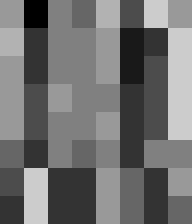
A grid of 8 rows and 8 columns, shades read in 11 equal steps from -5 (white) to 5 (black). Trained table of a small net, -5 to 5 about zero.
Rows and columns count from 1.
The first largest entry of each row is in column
2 6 6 6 6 2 3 1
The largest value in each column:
3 5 3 3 0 4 3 1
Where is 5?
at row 1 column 2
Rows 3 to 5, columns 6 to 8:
4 2 -3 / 3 2 -3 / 3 2 -3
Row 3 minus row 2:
1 0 0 0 0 0 -1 0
